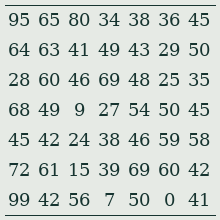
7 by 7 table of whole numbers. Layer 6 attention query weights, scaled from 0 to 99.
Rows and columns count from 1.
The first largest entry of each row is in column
1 1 4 1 6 1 1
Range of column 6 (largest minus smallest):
60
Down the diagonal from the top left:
95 63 46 27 46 60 41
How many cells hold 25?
1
